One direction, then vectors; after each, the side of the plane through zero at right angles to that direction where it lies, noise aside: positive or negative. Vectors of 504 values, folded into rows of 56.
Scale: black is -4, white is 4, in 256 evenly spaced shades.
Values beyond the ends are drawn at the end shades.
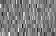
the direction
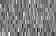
positive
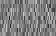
positive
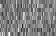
positive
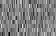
negative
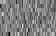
negative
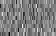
negative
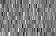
positive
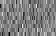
negative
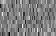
negative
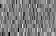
negative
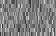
negative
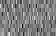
positive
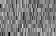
negative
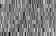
negative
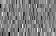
negative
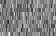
positive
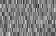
positive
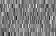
negative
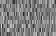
negative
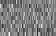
positive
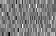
negative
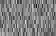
positive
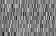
negative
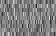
positive
